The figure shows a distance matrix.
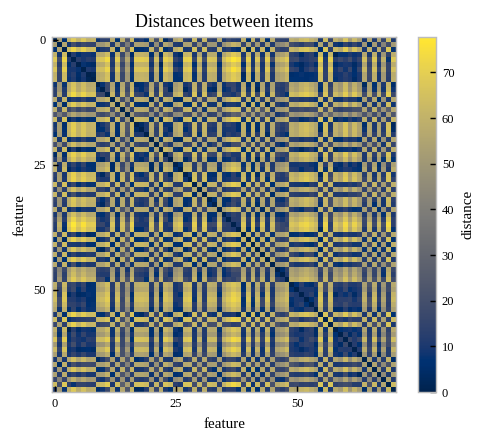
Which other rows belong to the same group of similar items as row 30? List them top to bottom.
0, 2, 9, 10, 11, 13, 15, 17, 18, 19, 21, 23, 24, 27, 28, 32, 33, 35, 36, 37, 38, 40, 42, 44, 46, 47, 48, 55, 57, 64, 66, 68, 70
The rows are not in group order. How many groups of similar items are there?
2
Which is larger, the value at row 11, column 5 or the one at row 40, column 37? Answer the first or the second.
the first
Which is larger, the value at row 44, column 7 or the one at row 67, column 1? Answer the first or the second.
the first
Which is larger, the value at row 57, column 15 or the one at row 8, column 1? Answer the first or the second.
the first
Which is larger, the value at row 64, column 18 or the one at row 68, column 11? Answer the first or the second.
the second
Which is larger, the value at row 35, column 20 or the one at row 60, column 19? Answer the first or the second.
the second
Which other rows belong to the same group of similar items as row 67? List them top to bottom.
1, 3, 4, 5, 6, 7, 8, 12, 14, 16, 20, 22, 25, 26, 29, 31, 34, 39, 41, 43, 45, 49, 50, 51, 52, 53, 54, 56, 58, 59, 60, 61, 62, 63, 65, 69
